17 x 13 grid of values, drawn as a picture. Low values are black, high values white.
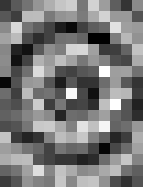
Rings: centred on the centre. Odd rows or columns: none. Slope: none.
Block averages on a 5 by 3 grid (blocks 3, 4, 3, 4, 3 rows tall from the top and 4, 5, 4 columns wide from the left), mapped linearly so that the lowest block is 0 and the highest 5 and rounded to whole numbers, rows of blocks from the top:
445
244
304
352
544
